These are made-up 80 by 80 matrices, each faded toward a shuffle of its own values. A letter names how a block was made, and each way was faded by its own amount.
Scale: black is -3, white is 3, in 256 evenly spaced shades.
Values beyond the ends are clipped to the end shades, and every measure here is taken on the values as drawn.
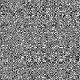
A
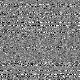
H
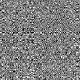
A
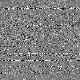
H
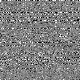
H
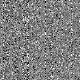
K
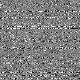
H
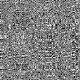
A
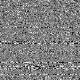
H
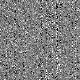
K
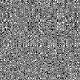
A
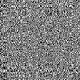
A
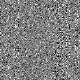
K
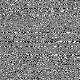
H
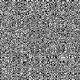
A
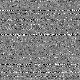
H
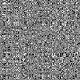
A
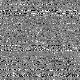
H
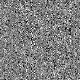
K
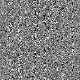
K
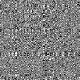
A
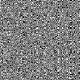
A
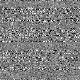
H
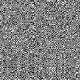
A
